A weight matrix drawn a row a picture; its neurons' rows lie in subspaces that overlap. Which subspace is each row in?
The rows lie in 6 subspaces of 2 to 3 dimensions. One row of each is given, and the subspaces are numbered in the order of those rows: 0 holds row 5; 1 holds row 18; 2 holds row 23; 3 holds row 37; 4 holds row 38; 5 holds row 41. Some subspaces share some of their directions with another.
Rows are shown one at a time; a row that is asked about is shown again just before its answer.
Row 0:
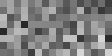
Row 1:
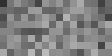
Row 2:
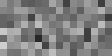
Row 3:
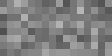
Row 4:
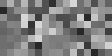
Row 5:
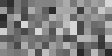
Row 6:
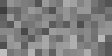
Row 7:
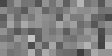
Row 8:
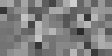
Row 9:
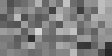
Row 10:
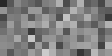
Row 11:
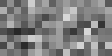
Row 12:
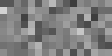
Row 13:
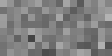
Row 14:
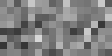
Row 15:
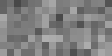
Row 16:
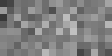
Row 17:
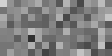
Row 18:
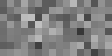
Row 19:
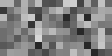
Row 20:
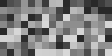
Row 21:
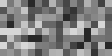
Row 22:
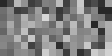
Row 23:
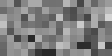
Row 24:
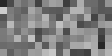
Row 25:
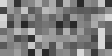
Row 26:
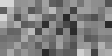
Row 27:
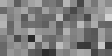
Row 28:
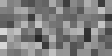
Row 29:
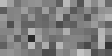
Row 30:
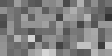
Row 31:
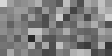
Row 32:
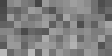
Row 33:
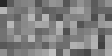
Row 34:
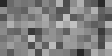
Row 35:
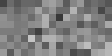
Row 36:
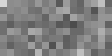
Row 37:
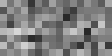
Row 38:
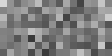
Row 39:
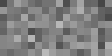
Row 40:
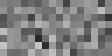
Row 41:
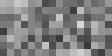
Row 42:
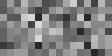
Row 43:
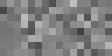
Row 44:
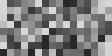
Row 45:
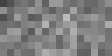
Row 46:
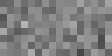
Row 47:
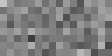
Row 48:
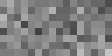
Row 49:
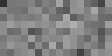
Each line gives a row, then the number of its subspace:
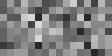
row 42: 1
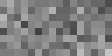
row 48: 0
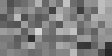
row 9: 0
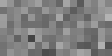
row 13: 2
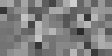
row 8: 1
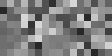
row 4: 1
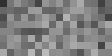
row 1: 4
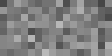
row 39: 5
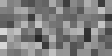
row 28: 3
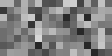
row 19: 1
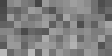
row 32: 4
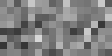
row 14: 3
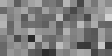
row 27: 2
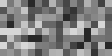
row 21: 3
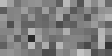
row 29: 4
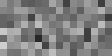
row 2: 3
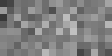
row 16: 0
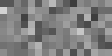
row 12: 1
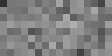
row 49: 2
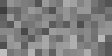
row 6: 4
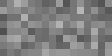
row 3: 5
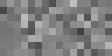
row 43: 1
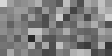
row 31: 5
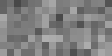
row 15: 5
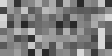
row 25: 5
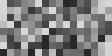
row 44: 4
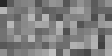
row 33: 1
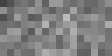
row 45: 0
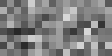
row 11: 3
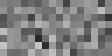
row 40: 3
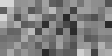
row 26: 0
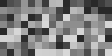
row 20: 0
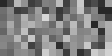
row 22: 3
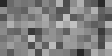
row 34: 2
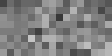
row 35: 5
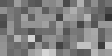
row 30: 2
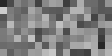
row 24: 1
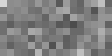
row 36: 2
